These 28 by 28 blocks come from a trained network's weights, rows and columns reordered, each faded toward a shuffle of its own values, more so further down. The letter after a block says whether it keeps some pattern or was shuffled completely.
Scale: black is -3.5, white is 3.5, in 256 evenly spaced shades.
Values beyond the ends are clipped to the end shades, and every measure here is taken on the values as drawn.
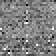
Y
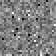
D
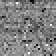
Y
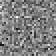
Y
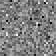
D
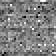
Y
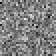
D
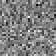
Y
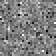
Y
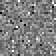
D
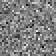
D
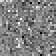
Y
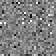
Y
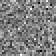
D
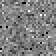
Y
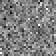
D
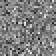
D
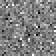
D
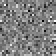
Y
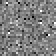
D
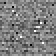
Y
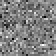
D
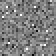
D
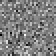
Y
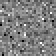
D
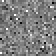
D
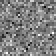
D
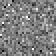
D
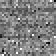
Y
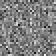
Y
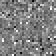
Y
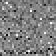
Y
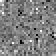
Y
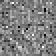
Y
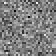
Y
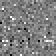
Y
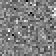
D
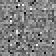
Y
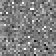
D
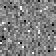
D
